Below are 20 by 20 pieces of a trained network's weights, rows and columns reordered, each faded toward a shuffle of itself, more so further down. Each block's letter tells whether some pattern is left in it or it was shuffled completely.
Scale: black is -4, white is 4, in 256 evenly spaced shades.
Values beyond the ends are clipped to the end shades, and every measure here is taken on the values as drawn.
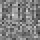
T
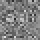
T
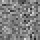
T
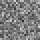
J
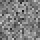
J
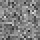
J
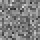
J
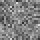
T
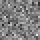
J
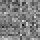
T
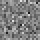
J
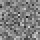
J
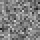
J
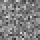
J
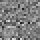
T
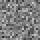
J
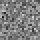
J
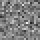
T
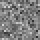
J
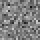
T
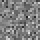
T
